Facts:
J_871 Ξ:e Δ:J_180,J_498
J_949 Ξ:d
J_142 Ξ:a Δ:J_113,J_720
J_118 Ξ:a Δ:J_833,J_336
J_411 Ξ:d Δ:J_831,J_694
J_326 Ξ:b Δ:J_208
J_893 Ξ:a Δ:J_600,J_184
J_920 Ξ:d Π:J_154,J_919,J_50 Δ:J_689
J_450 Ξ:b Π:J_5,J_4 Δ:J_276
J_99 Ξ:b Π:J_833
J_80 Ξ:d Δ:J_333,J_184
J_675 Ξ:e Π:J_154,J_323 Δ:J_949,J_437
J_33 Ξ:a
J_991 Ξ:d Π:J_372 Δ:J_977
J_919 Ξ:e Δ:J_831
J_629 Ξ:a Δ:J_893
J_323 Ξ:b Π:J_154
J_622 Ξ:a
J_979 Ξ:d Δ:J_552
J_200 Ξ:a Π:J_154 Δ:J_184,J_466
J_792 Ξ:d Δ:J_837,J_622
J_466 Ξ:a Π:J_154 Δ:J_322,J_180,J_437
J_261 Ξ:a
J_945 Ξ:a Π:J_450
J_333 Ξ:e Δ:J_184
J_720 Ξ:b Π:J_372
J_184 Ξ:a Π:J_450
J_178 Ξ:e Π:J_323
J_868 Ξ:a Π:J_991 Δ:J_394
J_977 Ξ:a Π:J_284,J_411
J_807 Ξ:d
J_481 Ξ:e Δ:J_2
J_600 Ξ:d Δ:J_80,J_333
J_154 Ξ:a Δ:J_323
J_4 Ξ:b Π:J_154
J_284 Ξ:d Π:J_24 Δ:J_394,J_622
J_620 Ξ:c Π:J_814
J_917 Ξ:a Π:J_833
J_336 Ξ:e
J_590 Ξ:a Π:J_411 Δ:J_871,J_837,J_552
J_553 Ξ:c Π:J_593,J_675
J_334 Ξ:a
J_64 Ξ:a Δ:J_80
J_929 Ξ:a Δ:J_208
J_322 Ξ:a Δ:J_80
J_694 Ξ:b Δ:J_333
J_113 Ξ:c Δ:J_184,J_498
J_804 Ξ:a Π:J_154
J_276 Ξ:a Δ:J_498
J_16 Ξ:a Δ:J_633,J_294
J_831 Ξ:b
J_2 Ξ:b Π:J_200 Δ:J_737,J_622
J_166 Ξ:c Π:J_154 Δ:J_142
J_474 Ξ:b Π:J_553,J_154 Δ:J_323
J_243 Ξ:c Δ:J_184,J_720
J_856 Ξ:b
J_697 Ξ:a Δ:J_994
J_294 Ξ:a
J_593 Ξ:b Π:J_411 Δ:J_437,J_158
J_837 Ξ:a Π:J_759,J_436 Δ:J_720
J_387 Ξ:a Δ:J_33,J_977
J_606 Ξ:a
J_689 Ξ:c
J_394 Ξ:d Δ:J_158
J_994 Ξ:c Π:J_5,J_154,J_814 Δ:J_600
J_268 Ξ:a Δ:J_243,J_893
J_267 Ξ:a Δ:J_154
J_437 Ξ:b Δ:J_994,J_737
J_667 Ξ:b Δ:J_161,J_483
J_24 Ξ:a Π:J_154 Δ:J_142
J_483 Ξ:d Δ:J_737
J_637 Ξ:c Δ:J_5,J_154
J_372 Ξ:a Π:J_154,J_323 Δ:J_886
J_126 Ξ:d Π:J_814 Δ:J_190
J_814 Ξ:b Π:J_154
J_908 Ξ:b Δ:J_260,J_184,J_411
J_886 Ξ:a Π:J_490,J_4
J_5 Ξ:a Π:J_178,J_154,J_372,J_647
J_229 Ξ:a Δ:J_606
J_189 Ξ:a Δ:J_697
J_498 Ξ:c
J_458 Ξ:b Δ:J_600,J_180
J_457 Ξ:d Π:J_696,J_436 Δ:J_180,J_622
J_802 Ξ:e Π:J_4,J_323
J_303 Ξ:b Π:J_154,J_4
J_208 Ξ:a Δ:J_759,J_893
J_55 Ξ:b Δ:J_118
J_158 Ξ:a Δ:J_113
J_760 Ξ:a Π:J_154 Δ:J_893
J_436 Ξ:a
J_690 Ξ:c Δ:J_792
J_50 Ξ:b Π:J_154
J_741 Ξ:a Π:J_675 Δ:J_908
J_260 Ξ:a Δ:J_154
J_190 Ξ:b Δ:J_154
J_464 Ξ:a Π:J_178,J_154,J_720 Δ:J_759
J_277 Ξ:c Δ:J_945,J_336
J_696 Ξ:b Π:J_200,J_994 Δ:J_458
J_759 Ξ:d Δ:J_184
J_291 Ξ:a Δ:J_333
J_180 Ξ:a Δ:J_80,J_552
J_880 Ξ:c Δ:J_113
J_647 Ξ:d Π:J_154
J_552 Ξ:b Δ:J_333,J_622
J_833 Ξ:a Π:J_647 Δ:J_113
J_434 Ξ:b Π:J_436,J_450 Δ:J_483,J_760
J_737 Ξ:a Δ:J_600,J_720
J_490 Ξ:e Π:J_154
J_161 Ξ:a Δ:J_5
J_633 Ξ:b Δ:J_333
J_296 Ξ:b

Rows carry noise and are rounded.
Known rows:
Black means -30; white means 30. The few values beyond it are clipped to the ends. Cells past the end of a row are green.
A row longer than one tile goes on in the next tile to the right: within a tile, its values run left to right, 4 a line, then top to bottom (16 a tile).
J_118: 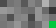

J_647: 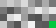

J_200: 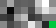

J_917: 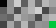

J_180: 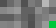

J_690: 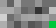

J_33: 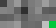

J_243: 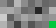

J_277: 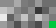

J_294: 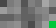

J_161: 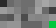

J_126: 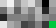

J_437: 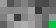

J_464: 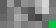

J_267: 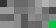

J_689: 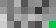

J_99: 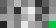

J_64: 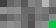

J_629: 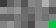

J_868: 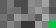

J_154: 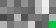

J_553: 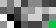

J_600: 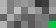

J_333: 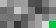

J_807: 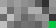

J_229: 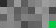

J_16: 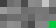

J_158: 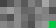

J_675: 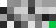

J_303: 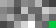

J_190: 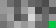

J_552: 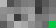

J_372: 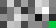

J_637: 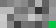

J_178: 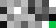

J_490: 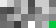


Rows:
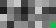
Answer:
J_977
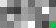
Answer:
J_50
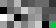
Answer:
J_593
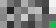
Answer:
J_457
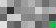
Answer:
J_920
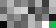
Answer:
J_802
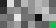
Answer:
J_5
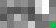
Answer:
J_804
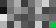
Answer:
J_590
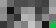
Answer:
J_2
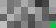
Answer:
J_759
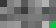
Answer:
J_387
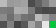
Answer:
J_336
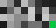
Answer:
J_720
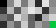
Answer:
J_833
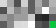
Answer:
J_323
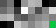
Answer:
J_450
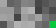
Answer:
J_55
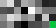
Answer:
J_991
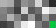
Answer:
J_4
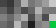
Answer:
J_837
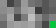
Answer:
J_667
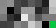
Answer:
J_696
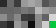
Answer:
J_184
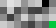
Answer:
J_620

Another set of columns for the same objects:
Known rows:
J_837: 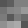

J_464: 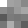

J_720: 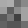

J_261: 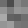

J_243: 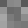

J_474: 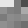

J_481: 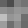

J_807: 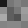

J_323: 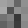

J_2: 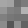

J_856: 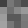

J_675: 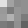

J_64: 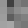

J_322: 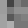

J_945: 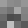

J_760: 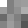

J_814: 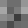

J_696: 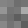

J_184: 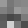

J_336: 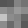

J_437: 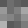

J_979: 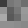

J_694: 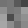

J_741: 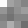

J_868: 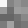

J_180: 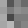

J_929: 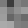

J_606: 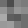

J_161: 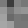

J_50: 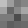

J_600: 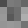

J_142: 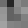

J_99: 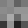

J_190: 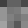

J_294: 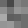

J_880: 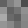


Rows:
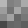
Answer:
J_178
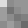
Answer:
J_24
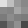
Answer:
J_802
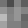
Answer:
J_871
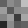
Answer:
J_647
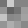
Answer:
J_284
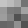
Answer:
J_620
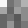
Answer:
J_372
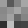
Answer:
J_917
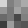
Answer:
J_5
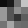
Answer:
J_436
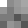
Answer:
J_804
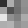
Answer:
J_411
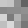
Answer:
J_590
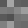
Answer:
J_434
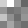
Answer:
J_553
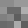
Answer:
J_126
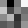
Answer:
J_154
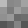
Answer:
J_490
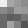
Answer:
J_886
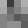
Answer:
J_200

